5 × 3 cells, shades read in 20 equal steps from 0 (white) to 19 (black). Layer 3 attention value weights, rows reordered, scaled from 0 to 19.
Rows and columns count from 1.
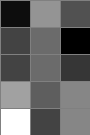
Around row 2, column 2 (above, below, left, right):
8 11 14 19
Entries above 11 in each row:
2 2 2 1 1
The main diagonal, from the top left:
18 11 15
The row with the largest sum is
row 2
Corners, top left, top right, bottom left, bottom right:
18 13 0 9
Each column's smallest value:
0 8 9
